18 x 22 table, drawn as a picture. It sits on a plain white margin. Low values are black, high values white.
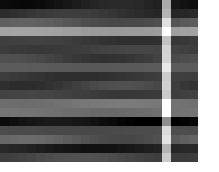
Column 19 stands out from the rest. The middle left is the calmest part. Overall the values sit about 30% of the way up the scale.
